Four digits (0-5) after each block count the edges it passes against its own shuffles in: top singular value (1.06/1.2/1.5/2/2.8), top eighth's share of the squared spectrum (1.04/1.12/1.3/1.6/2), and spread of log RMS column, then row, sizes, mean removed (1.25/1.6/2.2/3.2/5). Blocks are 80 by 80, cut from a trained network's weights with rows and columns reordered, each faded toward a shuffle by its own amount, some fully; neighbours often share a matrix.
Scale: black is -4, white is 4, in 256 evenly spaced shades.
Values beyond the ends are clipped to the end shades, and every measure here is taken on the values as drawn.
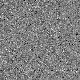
1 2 0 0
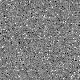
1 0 0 0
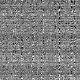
4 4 3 0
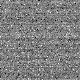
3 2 1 0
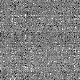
3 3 2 0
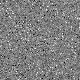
0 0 0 0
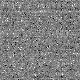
2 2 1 0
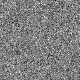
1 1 0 0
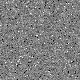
0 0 0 0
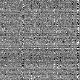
4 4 3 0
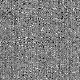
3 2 0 2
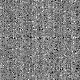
3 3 0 2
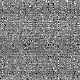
3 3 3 0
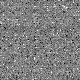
2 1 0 0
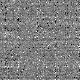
3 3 2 0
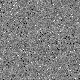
0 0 0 0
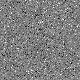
0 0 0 0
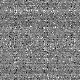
3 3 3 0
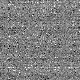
3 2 2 0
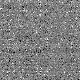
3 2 2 0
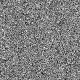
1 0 0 0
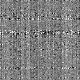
4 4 1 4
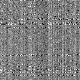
4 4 0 4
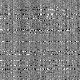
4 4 0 4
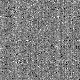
3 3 0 2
